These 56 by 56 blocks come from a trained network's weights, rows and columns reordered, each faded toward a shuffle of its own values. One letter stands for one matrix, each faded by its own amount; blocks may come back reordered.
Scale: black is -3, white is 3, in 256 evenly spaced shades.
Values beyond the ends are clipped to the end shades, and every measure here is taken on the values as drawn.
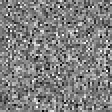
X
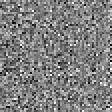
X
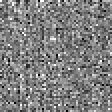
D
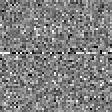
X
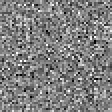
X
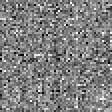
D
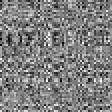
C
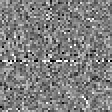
X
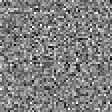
X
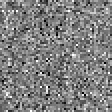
D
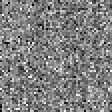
D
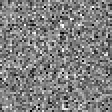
X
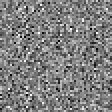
X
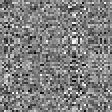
C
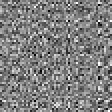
C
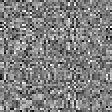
C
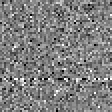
X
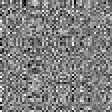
C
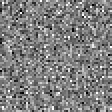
D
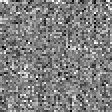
D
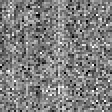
D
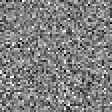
X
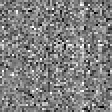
D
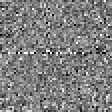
X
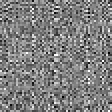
C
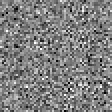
X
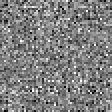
D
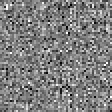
X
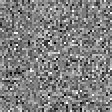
X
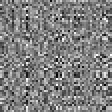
C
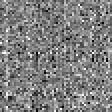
D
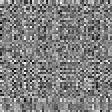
C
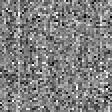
D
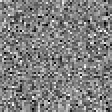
X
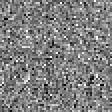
D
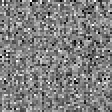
D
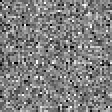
D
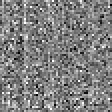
D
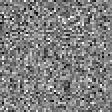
X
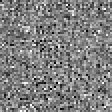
D
